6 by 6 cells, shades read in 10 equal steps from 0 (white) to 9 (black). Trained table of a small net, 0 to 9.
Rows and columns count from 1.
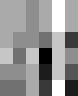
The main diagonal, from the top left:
3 3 4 9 2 8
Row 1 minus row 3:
0 -1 0 -2 -2 -4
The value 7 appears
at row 3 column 6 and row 6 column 4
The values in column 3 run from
2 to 4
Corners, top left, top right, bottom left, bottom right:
3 3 5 8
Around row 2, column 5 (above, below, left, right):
0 2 3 3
